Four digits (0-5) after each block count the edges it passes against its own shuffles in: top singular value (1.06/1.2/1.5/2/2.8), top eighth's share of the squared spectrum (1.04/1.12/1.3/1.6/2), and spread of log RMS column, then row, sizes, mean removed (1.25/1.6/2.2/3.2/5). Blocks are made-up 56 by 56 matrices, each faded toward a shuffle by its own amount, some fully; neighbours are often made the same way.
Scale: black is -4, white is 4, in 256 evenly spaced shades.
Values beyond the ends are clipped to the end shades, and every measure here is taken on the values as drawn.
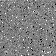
0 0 0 0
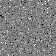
0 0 0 0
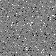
0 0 0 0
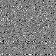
2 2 0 2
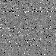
2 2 0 2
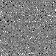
1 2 0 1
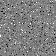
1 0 0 0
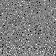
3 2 0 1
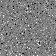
0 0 0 0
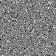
2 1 0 0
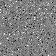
1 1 0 0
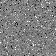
1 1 0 0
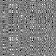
4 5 3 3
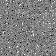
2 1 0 1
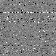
3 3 0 2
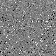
1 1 0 1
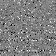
3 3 0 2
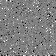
2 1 0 0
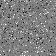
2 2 0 1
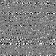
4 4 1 3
